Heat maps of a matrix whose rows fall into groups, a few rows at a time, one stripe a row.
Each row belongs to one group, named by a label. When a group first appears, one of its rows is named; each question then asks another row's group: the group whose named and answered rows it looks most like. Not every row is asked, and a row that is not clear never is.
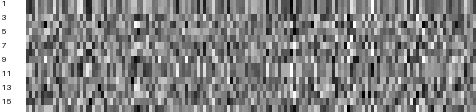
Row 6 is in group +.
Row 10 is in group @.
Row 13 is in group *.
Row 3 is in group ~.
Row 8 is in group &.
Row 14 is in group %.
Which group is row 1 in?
&
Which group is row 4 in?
*
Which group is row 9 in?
+
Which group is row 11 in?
@
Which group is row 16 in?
~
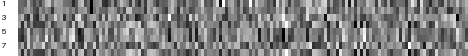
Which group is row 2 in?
*
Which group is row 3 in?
@
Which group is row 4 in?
%
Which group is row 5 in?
&
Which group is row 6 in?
&
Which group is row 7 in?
~
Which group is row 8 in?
%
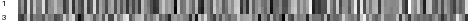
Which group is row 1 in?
~
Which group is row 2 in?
~
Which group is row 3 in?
&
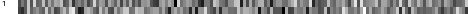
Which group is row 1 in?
~
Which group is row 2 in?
&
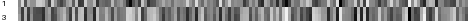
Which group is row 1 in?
~
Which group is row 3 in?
%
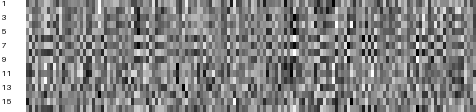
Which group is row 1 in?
+
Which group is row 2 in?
+
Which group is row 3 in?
~
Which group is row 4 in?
+
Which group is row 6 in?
%
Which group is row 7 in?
~
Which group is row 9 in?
~
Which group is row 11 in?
&
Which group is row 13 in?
~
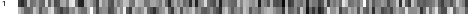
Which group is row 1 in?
&
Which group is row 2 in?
+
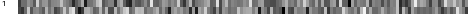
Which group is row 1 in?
+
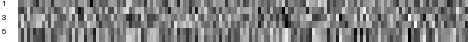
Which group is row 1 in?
*
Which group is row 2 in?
&
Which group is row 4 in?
~
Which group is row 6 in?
%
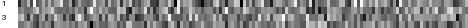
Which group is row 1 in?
~
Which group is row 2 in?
+
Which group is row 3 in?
@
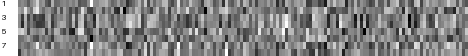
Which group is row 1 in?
+
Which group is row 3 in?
%
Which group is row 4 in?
%
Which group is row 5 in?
@
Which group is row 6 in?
*
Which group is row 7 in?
+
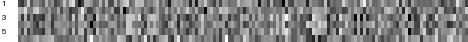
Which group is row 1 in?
&
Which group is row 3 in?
%
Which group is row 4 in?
*
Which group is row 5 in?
%
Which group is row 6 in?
+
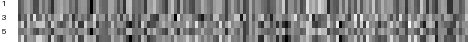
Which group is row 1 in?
*
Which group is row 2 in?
*
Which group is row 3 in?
~
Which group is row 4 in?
~
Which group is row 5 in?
*
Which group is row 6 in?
~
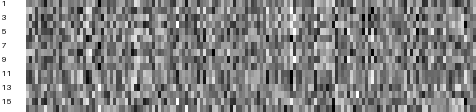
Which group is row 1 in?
*
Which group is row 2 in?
@
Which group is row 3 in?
%
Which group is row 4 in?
@
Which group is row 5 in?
%
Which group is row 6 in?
&
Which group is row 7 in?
*
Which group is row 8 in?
@
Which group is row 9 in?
%
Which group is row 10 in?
*
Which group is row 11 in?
&
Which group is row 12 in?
&
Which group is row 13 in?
+
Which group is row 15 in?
@
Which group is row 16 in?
+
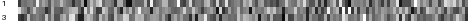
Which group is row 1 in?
+
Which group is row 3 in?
&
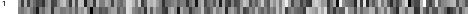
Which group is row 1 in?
%
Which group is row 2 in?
*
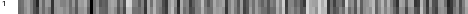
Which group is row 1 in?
*
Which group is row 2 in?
*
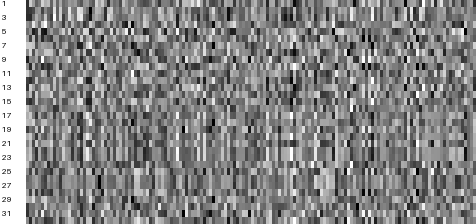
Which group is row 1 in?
~
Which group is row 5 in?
@
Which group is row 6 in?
%
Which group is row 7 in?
@
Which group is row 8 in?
~
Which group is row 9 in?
~
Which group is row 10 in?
%
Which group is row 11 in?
+
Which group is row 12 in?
&
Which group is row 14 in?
~
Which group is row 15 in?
&
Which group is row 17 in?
@
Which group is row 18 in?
@
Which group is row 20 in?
@
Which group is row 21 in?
~
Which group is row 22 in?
@
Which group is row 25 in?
%
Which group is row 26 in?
*
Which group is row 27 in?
*
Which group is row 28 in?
%
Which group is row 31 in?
~
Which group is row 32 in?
%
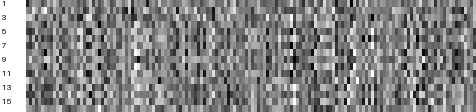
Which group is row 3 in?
@
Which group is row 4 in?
*
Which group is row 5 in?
&
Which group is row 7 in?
&
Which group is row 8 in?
*
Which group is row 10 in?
*
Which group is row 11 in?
&
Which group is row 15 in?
%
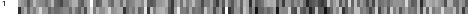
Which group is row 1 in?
+
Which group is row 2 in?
+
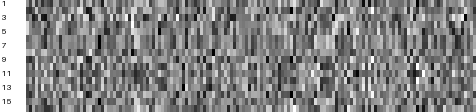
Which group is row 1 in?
%
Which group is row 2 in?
&
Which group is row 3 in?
@
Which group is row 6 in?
*
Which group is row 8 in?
@
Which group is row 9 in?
&
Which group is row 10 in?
~
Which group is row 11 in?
+
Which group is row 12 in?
~
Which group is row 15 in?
*
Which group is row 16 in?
%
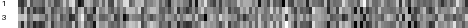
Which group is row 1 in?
&
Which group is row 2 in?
%
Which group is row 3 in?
@
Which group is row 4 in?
%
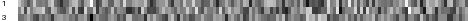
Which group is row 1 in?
+
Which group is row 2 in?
~
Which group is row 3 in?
*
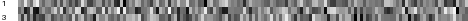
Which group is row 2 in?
@
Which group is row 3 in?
%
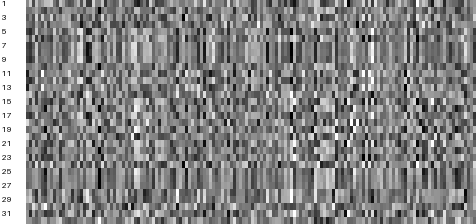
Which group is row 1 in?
~
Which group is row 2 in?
*
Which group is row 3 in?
~
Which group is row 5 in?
&
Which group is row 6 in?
%
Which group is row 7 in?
&
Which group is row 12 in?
&
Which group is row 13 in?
~
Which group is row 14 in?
@
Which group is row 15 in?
%
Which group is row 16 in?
*
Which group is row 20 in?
+
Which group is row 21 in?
%
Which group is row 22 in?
*
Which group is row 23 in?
%
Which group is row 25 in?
*
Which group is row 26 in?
*
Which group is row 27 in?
*
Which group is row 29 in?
@
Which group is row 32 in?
+
